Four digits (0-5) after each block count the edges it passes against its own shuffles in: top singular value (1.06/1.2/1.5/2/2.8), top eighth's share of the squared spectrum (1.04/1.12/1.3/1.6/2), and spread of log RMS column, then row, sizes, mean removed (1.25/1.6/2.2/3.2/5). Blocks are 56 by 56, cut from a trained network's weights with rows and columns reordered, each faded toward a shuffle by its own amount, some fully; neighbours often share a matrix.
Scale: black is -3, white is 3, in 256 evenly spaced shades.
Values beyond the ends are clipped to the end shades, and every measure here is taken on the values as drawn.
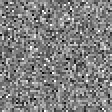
0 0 0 0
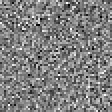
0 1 0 0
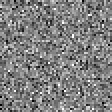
0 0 0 0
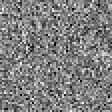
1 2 0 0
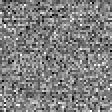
2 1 0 0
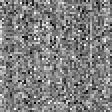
3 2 0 1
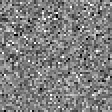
0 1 0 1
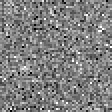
1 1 0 0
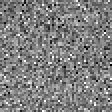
0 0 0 0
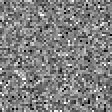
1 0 0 0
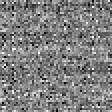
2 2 2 1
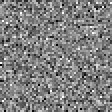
1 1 0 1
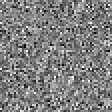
3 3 0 2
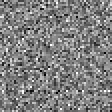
2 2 0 1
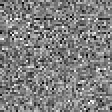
3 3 0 2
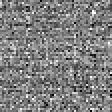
2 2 2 0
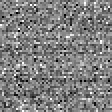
2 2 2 0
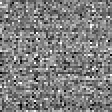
2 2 2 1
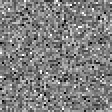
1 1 0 0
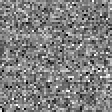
1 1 0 0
